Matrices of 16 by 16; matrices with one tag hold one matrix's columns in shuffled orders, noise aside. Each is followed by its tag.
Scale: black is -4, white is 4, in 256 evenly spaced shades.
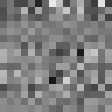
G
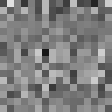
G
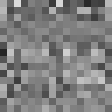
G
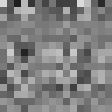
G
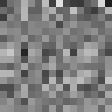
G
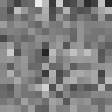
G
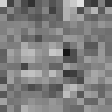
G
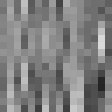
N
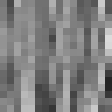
N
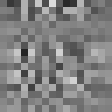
G
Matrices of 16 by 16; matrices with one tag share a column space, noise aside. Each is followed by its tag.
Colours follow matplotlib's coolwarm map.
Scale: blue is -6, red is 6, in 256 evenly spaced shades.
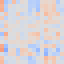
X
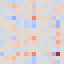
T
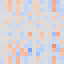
X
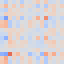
T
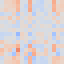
X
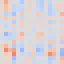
X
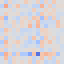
T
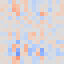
X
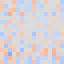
X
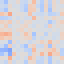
X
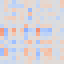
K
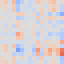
X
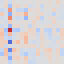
K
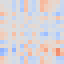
X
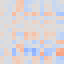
X
